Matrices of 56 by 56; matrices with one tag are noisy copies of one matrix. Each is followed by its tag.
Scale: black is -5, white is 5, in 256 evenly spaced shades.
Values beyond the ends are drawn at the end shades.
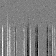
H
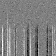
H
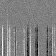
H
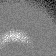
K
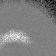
K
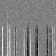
H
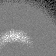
K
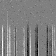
H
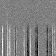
H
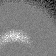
K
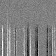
H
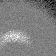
K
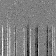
H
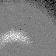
K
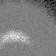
K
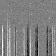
H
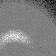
K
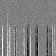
H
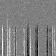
H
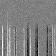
H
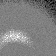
K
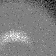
K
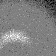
K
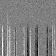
H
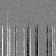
H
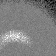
K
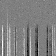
H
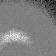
K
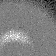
K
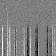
H
